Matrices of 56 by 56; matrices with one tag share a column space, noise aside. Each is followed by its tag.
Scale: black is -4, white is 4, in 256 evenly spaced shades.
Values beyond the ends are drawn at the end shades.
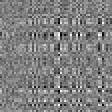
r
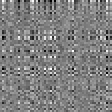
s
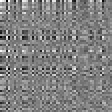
s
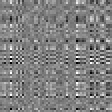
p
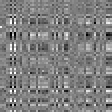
r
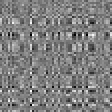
r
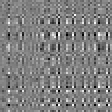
r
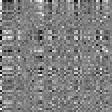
s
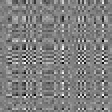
p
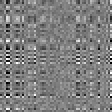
p
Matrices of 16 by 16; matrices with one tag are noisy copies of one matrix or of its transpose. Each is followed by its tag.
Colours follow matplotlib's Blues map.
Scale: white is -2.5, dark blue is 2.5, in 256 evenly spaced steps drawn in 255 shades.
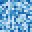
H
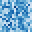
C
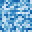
H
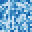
H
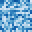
H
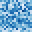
C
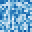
H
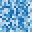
C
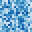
C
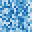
C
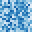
C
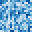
H
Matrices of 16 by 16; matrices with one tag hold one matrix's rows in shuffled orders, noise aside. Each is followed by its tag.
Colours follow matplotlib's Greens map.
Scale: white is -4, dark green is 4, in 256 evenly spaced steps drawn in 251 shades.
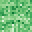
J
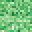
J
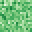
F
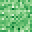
J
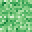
F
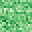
F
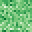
F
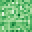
J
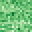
J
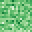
J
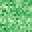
F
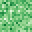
F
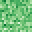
F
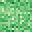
J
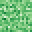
F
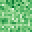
J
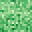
J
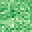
J
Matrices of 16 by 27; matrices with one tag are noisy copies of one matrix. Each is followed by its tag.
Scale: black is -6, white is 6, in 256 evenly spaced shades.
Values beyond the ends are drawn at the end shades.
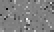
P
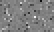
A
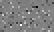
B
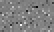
B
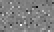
B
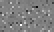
B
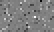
A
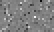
A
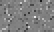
A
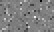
A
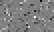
A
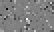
P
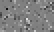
P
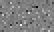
B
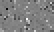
P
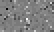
P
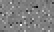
B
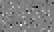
B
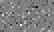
B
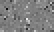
P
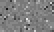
P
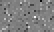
A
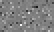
B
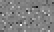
B
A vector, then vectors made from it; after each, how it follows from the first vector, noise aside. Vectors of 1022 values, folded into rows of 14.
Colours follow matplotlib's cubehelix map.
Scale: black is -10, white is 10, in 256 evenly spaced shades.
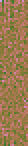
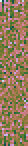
scaled up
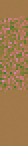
partly zeroed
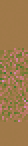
partly zeroed
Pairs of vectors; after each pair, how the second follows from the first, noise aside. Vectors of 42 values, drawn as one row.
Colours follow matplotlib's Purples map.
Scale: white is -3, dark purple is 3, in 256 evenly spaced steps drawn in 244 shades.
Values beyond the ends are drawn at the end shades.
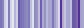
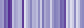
reversed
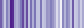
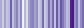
reversed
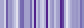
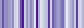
reversed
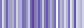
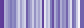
shuffled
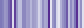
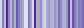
reversed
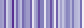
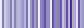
reversed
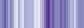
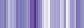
reversed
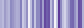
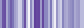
reversed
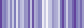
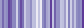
reversed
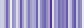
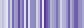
shuffled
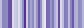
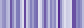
reversed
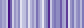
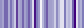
reversed
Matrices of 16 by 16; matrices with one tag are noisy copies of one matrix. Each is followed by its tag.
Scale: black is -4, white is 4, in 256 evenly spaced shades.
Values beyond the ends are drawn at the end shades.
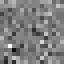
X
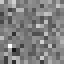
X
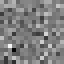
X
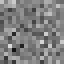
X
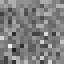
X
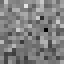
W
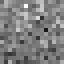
W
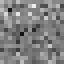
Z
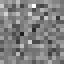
Z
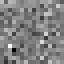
X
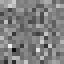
X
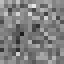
Z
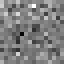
Z
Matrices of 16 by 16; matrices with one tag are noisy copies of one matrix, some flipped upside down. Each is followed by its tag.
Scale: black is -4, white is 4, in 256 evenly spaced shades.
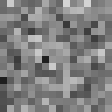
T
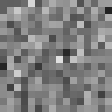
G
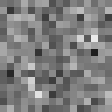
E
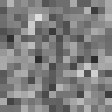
E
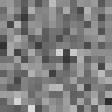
G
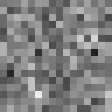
E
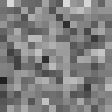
T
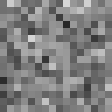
T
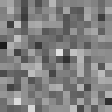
G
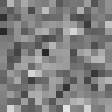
T
